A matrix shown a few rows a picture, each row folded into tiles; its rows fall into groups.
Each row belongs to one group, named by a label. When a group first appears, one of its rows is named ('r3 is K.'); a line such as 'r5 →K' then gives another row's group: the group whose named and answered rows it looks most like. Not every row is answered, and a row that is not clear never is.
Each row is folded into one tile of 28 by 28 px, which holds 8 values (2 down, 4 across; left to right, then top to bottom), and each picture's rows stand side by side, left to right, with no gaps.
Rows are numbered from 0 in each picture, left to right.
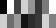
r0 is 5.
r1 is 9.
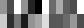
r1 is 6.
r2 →9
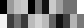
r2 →9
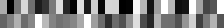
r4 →9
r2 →9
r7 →9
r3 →5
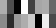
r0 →9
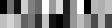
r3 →5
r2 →9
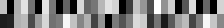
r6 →9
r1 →6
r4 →9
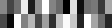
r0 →9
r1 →5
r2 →6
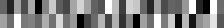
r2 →5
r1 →9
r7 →6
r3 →9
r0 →6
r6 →5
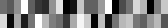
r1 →6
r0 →5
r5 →9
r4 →6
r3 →5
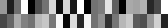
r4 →6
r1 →6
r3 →5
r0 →9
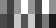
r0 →9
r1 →5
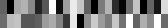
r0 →6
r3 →6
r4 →6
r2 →5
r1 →9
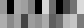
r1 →6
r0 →6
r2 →6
